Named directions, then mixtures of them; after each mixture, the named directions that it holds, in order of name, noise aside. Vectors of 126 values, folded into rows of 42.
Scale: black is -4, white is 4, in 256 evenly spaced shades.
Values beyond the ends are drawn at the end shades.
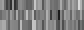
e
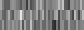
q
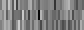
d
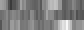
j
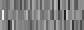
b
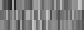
d, e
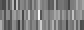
d, j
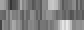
j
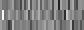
b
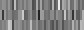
b, d, q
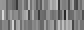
b, d, j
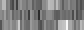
d, j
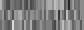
b, j, q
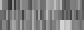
d, e, j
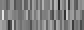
b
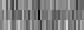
d, j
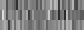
b, d, j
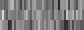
b, j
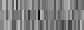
d
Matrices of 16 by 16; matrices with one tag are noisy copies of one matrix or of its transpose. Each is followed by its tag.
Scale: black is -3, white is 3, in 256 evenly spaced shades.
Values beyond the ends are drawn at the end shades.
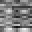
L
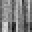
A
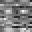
L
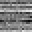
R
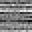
R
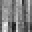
A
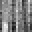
A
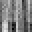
A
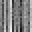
R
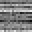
R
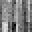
A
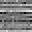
R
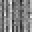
R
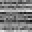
R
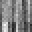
A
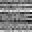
R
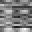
L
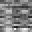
L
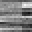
A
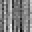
R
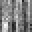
A
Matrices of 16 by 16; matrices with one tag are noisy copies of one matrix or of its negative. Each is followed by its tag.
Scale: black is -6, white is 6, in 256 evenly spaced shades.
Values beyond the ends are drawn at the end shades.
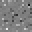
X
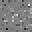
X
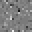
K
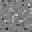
X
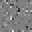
K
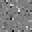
K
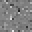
K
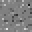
X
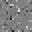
K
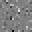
K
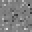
X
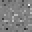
X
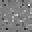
X
